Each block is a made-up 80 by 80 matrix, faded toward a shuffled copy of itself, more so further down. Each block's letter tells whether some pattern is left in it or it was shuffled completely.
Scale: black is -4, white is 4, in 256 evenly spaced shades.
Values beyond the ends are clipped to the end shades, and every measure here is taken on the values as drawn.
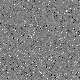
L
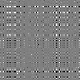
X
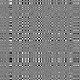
X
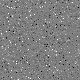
L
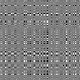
X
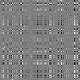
X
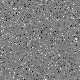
L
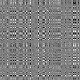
X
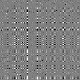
X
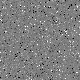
L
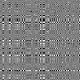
X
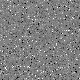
L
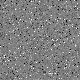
L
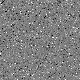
L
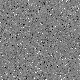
L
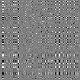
X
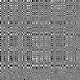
X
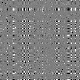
X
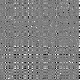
X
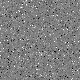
L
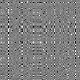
X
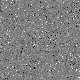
L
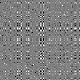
X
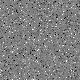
L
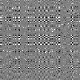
X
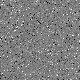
L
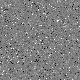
L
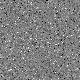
L
